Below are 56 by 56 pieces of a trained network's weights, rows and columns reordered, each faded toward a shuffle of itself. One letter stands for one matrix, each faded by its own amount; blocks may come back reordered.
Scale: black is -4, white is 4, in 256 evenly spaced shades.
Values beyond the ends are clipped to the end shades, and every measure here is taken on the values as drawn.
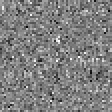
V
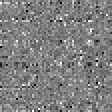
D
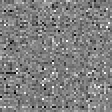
D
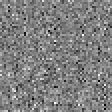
V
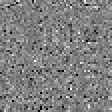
D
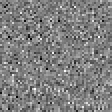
V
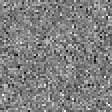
V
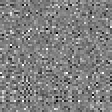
D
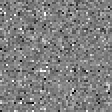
D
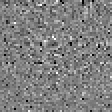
D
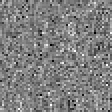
V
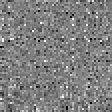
D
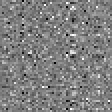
D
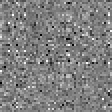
D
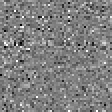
D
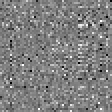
D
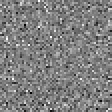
V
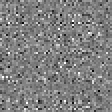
D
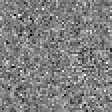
V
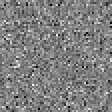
V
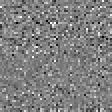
D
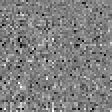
D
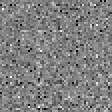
D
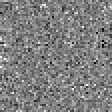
V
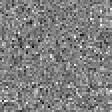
V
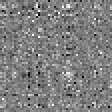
D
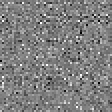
D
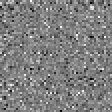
D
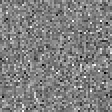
V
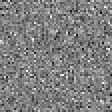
V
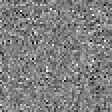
V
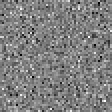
V
